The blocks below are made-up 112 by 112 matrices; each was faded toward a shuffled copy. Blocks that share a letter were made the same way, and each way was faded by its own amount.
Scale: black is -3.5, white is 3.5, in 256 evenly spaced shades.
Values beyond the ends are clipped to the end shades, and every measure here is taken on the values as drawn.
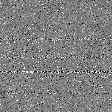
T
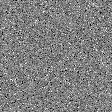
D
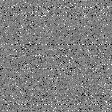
T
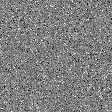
D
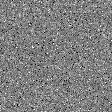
D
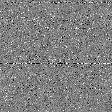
T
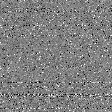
T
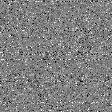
T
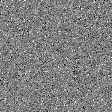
D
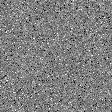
D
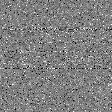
T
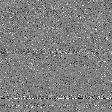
T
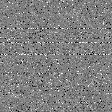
T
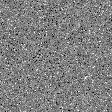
D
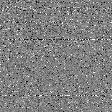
T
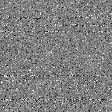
T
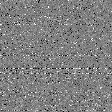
T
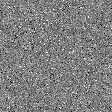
D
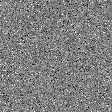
D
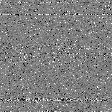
T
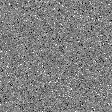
D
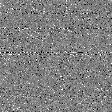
T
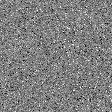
D
